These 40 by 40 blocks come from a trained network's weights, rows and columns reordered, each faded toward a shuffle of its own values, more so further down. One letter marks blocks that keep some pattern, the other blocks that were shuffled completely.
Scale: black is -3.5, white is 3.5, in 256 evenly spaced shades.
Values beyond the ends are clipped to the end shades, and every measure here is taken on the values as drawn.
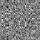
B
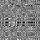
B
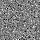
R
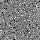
R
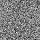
R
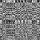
B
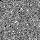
R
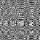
B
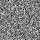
R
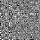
B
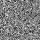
R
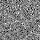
R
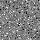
R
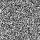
R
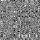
B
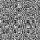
B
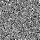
R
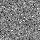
R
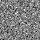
R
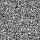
R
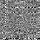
B
